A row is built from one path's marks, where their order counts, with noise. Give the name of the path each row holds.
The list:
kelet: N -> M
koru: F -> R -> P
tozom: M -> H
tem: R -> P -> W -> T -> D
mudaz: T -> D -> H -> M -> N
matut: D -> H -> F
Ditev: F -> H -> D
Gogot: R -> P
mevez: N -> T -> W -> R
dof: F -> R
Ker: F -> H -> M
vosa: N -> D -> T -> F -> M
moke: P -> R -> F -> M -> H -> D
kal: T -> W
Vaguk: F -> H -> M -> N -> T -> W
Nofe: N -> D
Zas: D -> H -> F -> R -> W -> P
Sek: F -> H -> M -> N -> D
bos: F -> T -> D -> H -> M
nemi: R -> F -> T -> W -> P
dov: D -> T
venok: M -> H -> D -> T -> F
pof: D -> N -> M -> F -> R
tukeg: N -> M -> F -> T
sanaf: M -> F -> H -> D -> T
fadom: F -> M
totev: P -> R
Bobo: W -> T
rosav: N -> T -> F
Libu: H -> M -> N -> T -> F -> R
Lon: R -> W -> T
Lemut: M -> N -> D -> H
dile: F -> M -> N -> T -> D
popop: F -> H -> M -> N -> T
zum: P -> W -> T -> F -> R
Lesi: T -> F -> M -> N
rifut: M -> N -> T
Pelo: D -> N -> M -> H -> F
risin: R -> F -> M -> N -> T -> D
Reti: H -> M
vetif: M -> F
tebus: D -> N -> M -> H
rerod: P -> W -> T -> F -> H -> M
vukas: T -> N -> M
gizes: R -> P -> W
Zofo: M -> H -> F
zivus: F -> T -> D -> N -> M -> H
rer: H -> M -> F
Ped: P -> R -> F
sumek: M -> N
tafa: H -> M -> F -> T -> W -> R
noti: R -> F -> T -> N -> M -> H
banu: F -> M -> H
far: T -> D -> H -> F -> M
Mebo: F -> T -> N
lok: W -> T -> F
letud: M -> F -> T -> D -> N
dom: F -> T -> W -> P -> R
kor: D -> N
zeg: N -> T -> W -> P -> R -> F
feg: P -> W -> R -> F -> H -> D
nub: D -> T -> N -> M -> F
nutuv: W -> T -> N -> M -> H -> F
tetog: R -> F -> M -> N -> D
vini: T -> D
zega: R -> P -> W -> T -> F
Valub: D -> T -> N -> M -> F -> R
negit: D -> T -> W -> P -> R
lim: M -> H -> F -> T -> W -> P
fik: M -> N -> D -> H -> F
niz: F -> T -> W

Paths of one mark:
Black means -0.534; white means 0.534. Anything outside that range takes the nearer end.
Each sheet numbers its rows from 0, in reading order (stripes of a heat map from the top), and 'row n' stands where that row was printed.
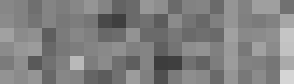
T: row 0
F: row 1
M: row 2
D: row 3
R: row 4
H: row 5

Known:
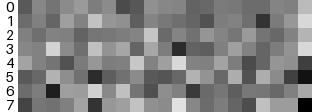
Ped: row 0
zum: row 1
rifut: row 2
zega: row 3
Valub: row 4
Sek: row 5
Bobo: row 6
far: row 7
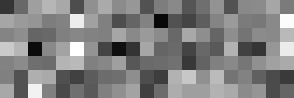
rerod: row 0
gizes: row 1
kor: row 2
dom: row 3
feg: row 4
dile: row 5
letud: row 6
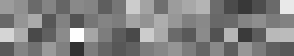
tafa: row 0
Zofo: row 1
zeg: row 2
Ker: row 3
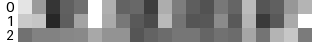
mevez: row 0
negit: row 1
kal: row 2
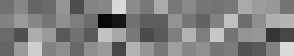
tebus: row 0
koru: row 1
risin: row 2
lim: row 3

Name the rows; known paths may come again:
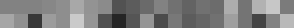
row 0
kal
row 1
niz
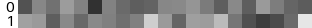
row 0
Ker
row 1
tafa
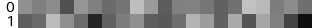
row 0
Lemut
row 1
Sek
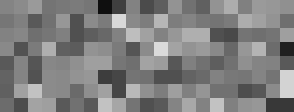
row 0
dof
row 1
tebus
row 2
rer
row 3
Lesi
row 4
vini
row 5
totev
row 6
lim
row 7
risin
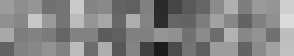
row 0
Gogot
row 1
zega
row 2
vetif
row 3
Lon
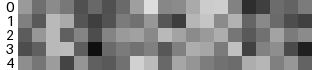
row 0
Libu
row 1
dile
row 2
matut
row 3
popop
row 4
fik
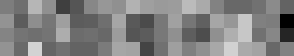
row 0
tukeg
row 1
zivus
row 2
bos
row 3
sanaf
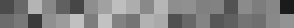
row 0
vosa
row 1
lok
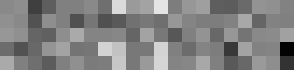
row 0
pof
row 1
banu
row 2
dov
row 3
nutuv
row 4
Valub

